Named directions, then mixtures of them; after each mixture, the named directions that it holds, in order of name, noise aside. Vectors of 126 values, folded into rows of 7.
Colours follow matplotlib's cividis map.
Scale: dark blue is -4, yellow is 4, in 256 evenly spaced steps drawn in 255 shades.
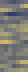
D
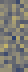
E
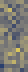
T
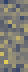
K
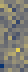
T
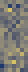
T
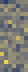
K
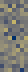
E, T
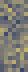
T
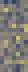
D, E, K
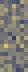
E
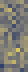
T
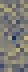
E, T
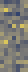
D, E, K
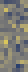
D, E, K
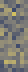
K, T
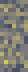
K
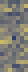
D, E, T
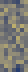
E, K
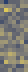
D, K, T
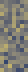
E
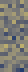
D, E, T
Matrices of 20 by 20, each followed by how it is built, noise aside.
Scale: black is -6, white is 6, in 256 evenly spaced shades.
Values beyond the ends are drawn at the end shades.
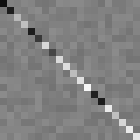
diagonal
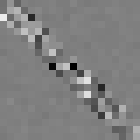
banded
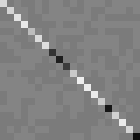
diagonal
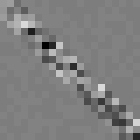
banded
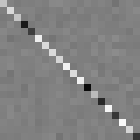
diagonal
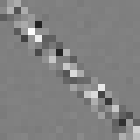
banded
